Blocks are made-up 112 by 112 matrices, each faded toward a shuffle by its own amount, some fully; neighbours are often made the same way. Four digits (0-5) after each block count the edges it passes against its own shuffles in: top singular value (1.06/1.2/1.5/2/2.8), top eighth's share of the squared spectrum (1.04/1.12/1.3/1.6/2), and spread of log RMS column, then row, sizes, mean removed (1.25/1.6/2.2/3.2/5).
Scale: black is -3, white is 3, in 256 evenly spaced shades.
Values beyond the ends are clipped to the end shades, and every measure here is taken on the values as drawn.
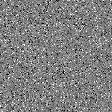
4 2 1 1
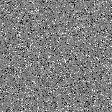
0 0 0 0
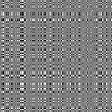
5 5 5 5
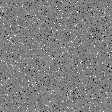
0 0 0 0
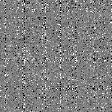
2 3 3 3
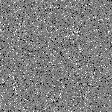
0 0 0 0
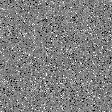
0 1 1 1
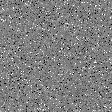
0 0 0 0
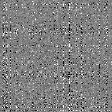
2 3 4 3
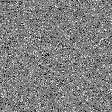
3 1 0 0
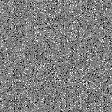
4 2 1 1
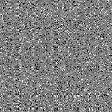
4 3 2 2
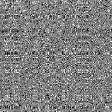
5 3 2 2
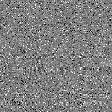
4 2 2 1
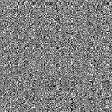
4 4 3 2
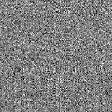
4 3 2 2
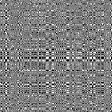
5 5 4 4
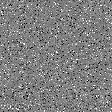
3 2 0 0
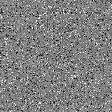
3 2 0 1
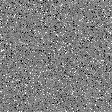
2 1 0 0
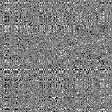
5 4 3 3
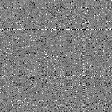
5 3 1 2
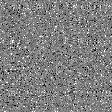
4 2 1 1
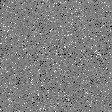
2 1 0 0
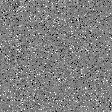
3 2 0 1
